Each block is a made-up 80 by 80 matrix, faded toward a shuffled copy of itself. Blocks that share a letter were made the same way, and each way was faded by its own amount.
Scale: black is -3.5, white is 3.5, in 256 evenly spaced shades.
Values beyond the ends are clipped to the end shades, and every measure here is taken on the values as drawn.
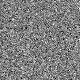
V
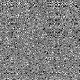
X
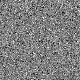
V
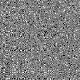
X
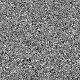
V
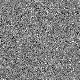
V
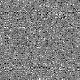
X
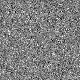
V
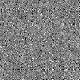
X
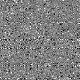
X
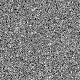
V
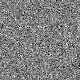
V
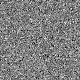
V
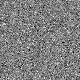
V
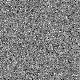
V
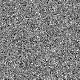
V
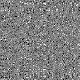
X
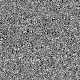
V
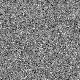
V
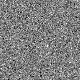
V
